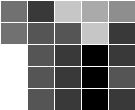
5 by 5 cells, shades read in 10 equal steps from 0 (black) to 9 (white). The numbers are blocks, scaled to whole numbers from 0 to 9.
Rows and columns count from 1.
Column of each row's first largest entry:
3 4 1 1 1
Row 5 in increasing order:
0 2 2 3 9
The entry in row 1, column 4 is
6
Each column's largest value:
9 3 7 7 5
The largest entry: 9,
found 3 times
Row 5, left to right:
9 3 2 0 2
